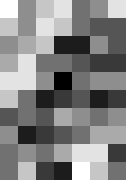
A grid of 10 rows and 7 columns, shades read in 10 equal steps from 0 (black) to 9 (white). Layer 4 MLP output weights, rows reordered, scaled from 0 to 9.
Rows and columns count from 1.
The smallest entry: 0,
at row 5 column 4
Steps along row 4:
up down same down down same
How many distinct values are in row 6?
5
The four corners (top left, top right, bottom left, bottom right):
9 8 4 4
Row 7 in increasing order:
3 3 4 4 5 5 6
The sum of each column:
58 53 43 38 45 46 40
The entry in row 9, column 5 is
8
